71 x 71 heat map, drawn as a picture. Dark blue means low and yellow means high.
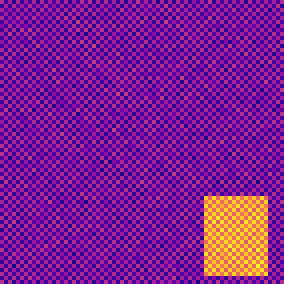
Odd patch: higher, in the bottom right. Average level on the scale: 30%. Ninth with the highest average: bottom right.
